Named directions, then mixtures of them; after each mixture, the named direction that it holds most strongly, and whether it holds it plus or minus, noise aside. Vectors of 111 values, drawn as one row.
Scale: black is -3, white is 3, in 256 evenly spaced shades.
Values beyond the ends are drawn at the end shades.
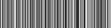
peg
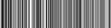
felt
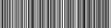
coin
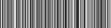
peg, plus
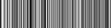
felt, minus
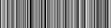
peg, plus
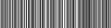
coin, plus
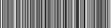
peg, plus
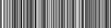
felt, minus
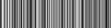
felt, minus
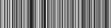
felt, minus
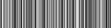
peg, minus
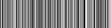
peg, plus
